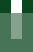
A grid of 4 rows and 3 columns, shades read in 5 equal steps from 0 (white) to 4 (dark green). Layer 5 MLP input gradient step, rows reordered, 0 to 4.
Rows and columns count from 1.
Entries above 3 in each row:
2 0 0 0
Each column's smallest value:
3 0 3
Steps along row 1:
down up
